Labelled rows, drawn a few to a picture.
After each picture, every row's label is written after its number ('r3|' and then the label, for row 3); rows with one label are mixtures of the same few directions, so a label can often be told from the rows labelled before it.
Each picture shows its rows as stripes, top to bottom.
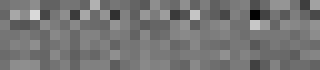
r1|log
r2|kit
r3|kit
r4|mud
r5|kit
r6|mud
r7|kit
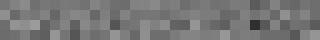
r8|kit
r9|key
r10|kit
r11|mud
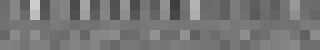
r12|kit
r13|kit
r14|mud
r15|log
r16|mud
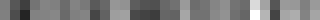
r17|kit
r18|kit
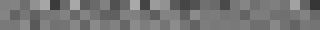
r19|mud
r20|log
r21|kit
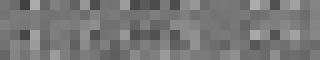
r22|kit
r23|log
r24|mud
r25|kit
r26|kit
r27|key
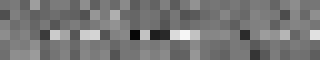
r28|kit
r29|key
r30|key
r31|mud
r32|kit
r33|kit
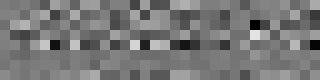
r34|mud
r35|mud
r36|kit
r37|kit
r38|mud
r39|kit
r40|log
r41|mud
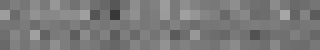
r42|key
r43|key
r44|kit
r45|kit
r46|key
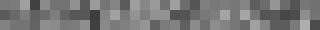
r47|kit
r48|mud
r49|log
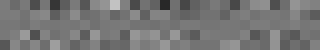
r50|key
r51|mud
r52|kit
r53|kit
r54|key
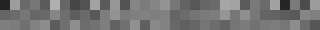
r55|key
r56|mud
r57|mud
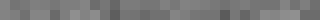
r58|key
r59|mud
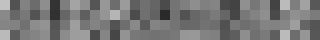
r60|key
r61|key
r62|mud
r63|key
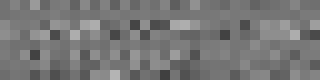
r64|kit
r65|mud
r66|mud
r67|mud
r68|kit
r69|kit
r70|mud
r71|key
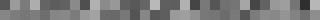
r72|log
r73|mud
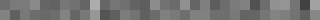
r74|log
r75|log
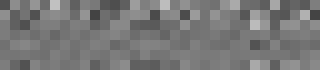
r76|key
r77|log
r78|kit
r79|key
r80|kit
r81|mud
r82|kit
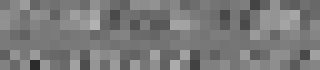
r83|kit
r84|mud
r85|mud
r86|kit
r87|mud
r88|log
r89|kit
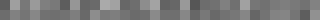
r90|log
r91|log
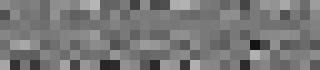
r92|mud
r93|key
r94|mud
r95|mud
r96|kit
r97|kit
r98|log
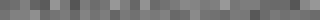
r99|mud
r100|kit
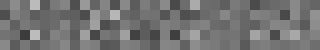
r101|kit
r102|key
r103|log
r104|kit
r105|log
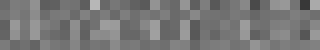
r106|log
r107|kit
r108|log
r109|log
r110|kit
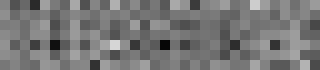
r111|kit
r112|key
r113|mud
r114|mud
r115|key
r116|mud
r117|log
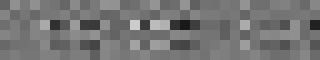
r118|log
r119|log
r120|mud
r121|mud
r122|mud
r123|log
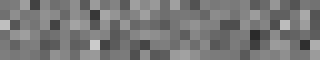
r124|kit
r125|log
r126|key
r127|kit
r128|log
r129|mud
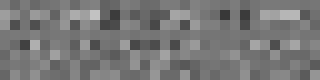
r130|log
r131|mud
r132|log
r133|kit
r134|kit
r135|key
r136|mud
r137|log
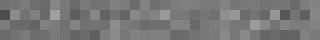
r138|mud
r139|key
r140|kit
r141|mud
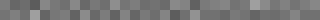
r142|kit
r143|kit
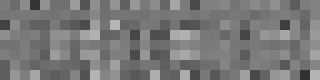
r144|kit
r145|log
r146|key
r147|mud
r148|mud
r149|mud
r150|key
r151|log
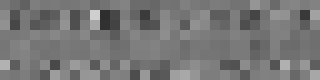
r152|kit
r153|log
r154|log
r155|key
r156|kit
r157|kit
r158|key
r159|mud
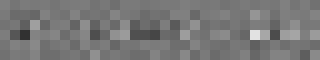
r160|key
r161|kit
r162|kit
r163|kit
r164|kit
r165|log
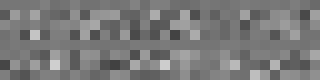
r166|mud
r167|log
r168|mud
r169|kit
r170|key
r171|mud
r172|key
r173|kit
